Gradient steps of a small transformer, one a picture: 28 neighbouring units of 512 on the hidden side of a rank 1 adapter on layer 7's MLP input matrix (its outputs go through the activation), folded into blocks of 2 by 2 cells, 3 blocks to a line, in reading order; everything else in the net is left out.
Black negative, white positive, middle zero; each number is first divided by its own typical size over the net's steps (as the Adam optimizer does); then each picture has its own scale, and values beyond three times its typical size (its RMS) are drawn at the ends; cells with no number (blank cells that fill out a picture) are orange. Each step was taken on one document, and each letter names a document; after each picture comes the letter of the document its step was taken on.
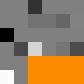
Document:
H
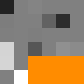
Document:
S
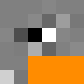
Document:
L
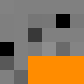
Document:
S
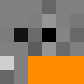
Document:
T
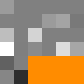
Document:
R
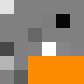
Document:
R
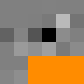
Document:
L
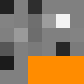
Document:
S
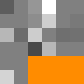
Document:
T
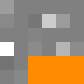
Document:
R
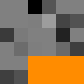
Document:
H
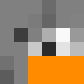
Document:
T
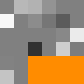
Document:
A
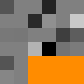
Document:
T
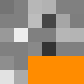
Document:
T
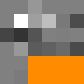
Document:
H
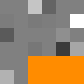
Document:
H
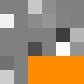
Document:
A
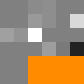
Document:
H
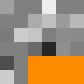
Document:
T
